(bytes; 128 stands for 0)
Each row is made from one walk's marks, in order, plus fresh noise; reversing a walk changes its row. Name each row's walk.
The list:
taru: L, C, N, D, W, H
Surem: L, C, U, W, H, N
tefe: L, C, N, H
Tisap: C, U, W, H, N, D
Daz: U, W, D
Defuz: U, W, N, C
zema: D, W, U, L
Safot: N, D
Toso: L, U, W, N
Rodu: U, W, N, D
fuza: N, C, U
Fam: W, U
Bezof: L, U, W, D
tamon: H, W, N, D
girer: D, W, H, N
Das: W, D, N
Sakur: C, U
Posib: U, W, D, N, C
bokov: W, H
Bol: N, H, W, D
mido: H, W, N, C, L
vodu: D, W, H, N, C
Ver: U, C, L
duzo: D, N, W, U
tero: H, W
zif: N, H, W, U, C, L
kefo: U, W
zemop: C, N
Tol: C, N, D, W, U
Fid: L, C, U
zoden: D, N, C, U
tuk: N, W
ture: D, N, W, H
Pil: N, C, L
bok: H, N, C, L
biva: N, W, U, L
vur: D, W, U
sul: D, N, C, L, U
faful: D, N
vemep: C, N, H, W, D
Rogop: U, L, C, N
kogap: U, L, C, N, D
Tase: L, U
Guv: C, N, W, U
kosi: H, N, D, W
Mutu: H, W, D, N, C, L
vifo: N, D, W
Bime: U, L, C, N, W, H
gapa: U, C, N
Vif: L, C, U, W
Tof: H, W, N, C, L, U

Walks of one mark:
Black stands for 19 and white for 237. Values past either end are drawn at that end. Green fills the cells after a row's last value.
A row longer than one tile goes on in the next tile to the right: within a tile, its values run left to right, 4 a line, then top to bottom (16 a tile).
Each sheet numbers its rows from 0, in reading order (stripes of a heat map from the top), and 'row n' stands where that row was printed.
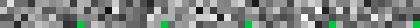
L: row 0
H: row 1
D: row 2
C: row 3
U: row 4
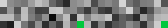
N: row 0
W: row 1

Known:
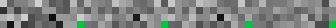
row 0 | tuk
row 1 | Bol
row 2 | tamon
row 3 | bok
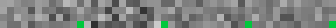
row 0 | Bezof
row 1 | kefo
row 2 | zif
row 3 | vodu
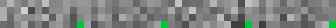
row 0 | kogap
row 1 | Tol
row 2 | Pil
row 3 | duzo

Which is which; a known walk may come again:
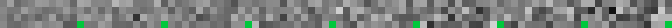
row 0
mido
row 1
vemep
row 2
Bime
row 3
Vif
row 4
sul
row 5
kefo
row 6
zemop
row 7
bokov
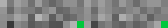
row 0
duzo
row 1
Tol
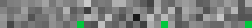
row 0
Defuz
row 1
girer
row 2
fuza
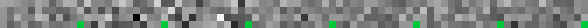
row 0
Bezof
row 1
vifo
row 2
Ver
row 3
Tisap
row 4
Surem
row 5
zoden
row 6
Toso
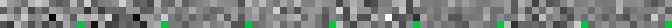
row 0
Das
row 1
tuk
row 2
bok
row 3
kogap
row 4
Sakur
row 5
vodu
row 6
Fam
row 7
tefe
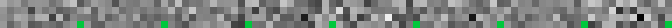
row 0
Daz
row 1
Tof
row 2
Pil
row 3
ture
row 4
Fid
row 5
Bol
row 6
zif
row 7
Safot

